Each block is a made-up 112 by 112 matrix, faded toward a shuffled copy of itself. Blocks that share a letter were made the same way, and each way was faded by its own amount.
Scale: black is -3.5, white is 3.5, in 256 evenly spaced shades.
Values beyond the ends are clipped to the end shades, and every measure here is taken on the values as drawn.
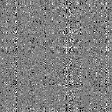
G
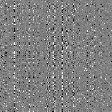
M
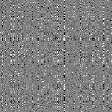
M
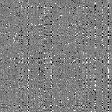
M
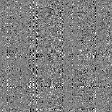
G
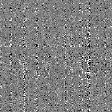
G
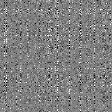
G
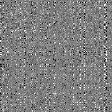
G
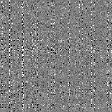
G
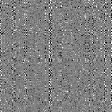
M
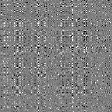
M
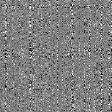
G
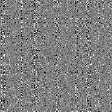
G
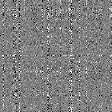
G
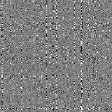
G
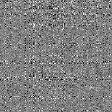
G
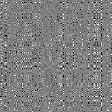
M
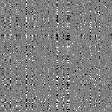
M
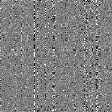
G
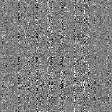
G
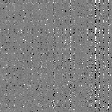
M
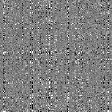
G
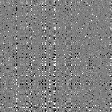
M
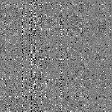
G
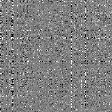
G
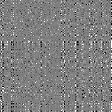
M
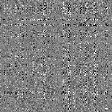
G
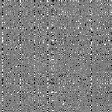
M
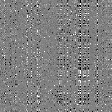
M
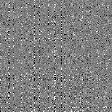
G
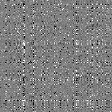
M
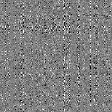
G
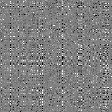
M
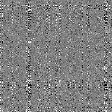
G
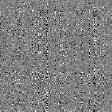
G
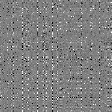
M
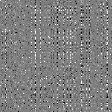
M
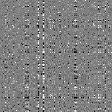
M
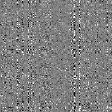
G
